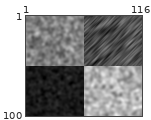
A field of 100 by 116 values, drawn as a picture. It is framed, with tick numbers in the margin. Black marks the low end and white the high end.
It is made of 2 by 2 panels. Panel 1,1: middling, blotchy. Panel 1,2: low, slanting up to the right. Panel 2,1: very low, blotchy, faint in contrast. Panel 2,2: high, blotchy.
